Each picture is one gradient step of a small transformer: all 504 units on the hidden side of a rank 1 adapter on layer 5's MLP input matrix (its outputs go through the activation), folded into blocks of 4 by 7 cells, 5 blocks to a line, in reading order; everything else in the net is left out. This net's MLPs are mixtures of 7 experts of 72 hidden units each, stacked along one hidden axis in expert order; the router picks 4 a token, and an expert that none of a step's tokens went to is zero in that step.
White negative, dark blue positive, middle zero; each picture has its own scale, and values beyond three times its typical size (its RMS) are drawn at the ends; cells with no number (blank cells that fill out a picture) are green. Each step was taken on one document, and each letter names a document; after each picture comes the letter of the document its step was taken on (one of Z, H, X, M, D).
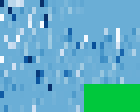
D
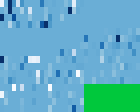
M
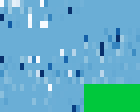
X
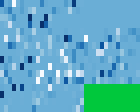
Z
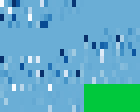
M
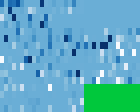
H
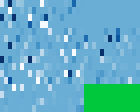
X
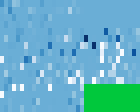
H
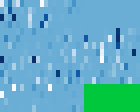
Z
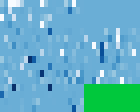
D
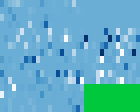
H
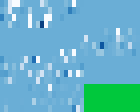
M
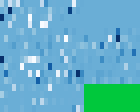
X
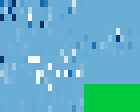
M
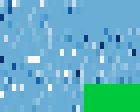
D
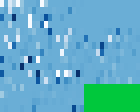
X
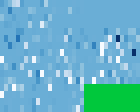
H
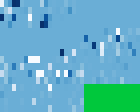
M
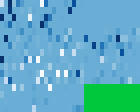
D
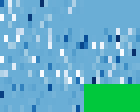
H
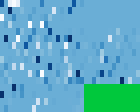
X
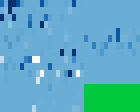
Z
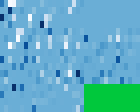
X
